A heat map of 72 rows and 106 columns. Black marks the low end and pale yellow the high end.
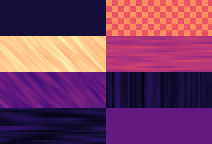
The table splits into 4 rows of 2 panels. Panel 1,1: very low, flat. Panel 1,2: high, checkered. Panel 2,1: very high, slanting down to the right, faint in contrast. Panel 2,2: middling, streaked across, faint in contrast. Panel 3,1: low, slanting down to the right, faint in contrast. Panel 3,2: very low, streaked downward, faint in contrast. Panel 4,1: very low, streaked across, faint in contrast. Panel 4,2: low, flat.
